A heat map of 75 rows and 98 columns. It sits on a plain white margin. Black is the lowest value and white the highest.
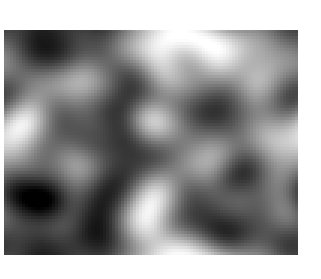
The halves do not mirror each other. The bottom middle is the roughest part. No lone cell stands out from its neighbours. The ninth with the lowest average is the bottom left.
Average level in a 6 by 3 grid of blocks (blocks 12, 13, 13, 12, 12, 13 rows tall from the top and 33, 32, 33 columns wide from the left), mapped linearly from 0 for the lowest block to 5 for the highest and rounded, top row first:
155 / 333 / 323 / 323 / 032 / 041
